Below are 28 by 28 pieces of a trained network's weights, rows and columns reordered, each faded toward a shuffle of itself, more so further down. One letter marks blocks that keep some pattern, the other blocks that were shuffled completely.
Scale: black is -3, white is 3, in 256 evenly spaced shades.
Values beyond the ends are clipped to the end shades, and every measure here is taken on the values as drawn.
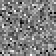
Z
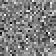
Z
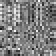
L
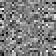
L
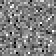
Z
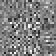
L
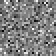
Z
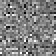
L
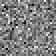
Z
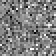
Z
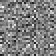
L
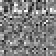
L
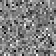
Z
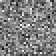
Z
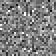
Z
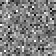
Z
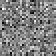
L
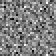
Z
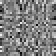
L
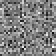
L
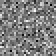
Z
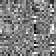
L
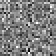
L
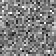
Z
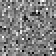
Z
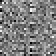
L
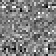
L
